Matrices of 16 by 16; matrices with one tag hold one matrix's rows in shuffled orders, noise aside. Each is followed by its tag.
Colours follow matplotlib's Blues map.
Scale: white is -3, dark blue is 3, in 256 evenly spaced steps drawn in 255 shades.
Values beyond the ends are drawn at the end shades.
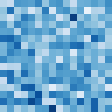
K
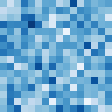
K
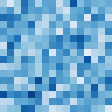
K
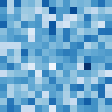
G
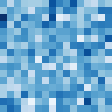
G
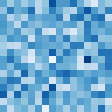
G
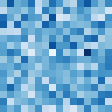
G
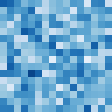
K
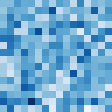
K
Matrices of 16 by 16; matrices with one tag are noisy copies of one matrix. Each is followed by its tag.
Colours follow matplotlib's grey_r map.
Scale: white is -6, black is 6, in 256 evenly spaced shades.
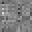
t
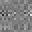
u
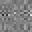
u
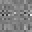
u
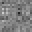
t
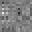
t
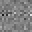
u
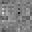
t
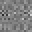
u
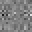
u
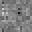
t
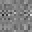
u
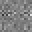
u
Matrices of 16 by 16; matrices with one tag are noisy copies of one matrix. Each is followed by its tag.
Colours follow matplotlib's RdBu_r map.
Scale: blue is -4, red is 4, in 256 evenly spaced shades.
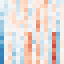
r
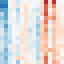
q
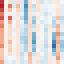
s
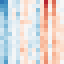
q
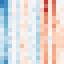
q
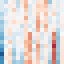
r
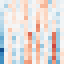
r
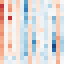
s
